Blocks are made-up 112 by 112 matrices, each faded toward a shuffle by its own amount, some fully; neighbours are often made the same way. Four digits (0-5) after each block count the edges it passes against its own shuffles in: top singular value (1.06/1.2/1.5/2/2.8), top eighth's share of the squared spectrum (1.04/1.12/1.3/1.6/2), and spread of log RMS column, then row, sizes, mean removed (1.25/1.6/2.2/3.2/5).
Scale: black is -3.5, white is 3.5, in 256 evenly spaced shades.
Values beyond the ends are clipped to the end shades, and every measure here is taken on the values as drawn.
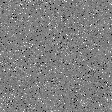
0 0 0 0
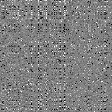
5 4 3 2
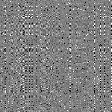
5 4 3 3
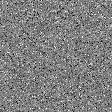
0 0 0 0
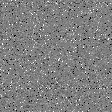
1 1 0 1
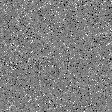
2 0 0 0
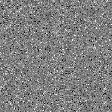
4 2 1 1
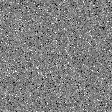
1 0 0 0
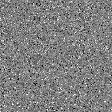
3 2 1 1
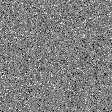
2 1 0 0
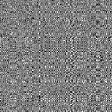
5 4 3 3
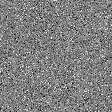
1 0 0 0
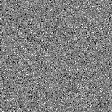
4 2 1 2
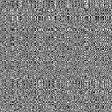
5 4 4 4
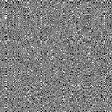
5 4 3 3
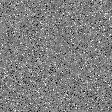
1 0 0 0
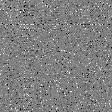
4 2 1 1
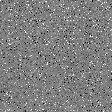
3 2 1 0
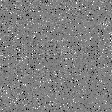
3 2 0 1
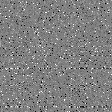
4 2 1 1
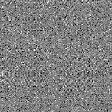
4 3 2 2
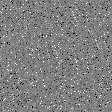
0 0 0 0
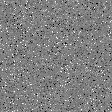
0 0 0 0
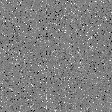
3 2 1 0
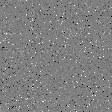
2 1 0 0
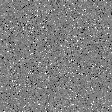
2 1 1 1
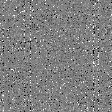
2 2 2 1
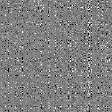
2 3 4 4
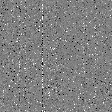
3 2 2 0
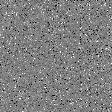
1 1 1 1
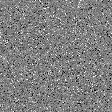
3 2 0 0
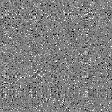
4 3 2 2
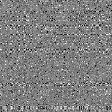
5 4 2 3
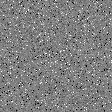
0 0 0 0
